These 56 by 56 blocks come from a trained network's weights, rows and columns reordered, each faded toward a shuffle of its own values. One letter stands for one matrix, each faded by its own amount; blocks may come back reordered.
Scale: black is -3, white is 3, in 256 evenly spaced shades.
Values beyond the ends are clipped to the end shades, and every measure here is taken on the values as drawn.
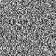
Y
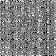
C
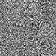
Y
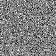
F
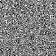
F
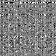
C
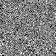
F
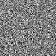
Y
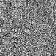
Y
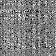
C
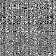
C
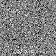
F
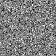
F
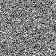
F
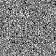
F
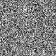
Y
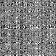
C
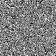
F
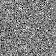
F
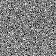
F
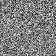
F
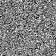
F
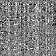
C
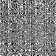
C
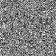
Y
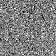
F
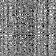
C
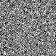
F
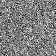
F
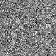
Y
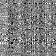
C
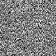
Y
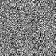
Y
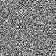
Y
